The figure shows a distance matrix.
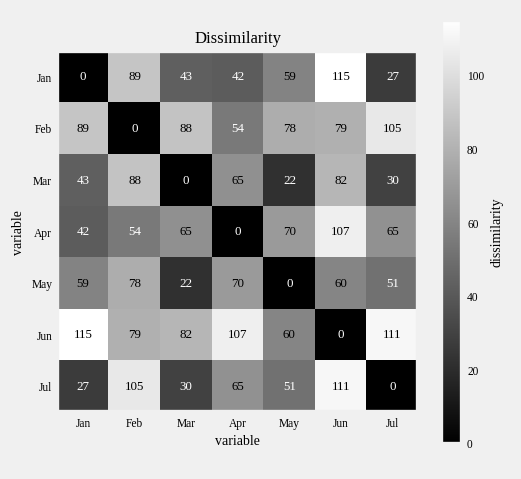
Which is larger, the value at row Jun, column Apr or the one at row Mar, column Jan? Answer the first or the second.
the first
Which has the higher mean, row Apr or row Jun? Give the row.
Jun
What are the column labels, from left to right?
Jan, Feb, Mar, Apr, May, Jun, Jul
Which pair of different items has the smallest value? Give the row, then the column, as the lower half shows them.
May, Mar
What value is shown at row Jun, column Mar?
82
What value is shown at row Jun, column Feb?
79
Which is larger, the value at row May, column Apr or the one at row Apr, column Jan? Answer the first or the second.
the first
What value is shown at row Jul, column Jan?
27
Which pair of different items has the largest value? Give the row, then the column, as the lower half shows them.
Jun, Jan
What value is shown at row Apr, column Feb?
54
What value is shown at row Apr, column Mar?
65
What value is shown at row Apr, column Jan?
42
